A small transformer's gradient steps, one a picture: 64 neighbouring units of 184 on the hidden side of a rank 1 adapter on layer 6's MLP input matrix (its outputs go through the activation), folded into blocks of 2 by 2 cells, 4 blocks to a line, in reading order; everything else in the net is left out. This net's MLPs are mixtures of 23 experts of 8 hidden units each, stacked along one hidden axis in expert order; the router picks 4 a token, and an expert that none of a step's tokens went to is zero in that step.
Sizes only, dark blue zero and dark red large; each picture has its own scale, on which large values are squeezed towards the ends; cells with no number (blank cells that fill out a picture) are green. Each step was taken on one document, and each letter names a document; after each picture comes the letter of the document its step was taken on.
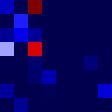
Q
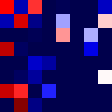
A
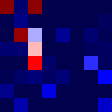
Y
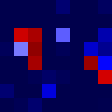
Y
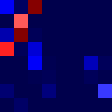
Q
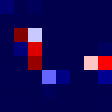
Y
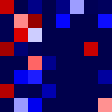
A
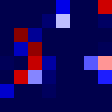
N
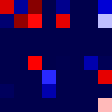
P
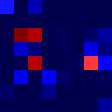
Y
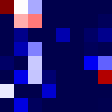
N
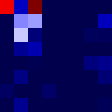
N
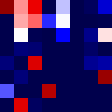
N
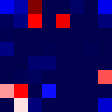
A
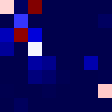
Q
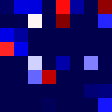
P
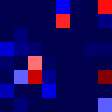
P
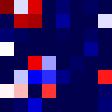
A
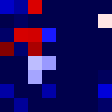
Q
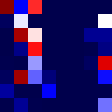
N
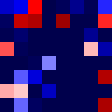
A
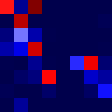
Q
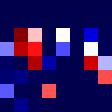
Y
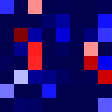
N
